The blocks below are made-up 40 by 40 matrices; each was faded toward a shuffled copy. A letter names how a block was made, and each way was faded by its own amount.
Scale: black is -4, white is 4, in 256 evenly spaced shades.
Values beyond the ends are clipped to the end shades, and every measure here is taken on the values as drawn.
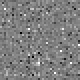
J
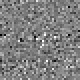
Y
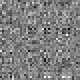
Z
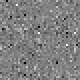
J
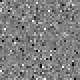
J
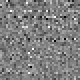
Y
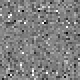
J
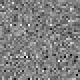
Y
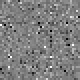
J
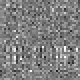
Z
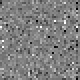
J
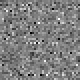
Y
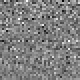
Y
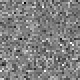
Y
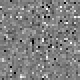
J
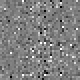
J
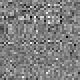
Z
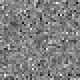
Y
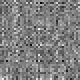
Z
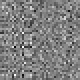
Z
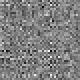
Z
